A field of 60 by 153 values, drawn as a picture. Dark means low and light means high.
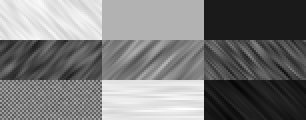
It is made of 3 by 3 panels. Panel 1,1: very high, slanting down to the right, faint in contrast. Panel 1,2: high, flat. Panel 1,3: very low, flat. Panel 2,1: low, slanting up to the right. Panel 2,2: middling, slanting up to the right. Panel 2,3: low, slanting down to the right. Panel 3,1: middling, checkered, strong in contrast. Panel 3,2: very high, streaked across, faint in contrast. Panel 3,3: very low, slanting down to the right, faint in contrast.
